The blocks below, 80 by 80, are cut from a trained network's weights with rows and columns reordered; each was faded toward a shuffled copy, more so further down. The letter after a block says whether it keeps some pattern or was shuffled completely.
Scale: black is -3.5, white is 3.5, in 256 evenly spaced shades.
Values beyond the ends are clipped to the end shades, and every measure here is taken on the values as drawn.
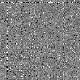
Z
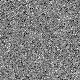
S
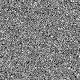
S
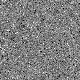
S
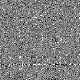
Z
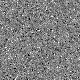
S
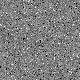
S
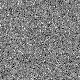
S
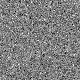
S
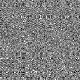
Z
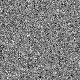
S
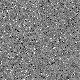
S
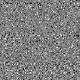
Z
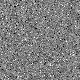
S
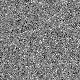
S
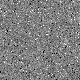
S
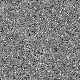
S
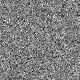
S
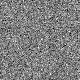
S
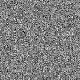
Z
